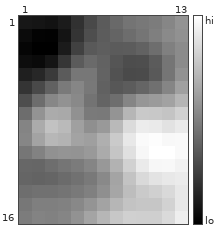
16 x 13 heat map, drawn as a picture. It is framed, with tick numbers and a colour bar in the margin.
Slope: up to the bottom right. Calmest part: bottom left. Ninth with the lowest average: top left. Mirror symmetry: none. Stripes: none. Lone odd cells: none.
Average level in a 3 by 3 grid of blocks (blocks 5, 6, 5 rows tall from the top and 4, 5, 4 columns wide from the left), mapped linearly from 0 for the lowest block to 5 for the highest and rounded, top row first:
022 | 335 | 235
